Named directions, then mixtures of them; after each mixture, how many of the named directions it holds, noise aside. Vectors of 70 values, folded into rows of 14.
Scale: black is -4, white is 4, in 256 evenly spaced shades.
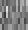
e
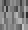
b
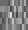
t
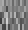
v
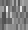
two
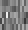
three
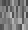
two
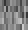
one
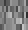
two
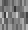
three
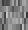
three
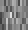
two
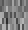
one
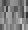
one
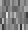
three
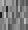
two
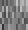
one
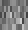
two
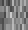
two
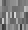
three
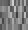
one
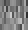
two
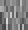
two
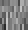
three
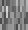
one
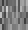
one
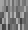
one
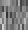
three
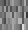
two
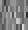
three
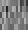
one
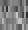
one
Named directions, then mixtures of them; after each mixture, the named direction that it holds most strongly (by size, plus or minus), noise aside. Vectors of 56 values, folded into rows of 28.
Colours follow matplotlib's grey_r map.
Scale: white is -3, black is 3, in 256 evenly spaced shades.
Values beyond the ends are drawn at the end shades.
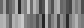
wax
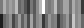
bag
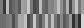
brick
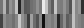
bag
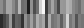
wax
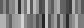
wax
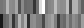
bag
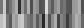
wax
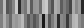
wax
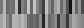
wax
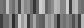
brick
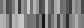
wax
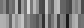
wax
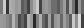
brick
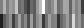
bag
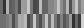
brick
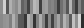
brick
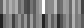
bag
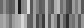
wax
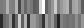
bag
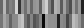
wax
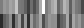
bag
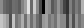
bag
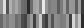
brick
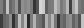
brick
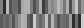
brick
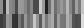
wax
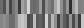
brick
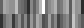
bag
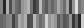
brick
